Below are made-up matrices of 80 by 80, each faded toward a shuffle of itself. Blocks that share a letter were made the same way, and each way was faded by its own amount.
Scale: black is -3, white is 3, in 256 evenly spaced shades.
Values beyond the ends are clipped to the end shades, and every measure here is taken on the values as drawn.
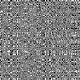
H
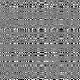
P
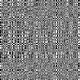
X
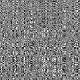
H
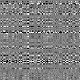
P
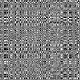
X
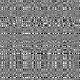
P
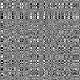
X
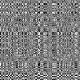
X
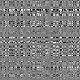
P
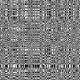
X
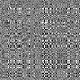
X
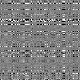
P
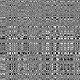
P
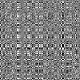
X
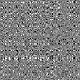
H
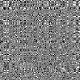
H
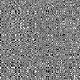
H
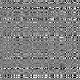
P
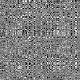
H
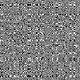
H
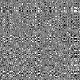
H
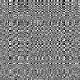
X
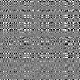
P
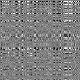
P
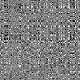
H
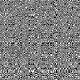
H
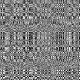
X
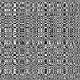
X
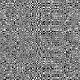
H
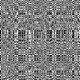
X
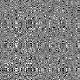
H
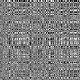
X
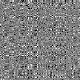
H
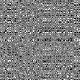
H
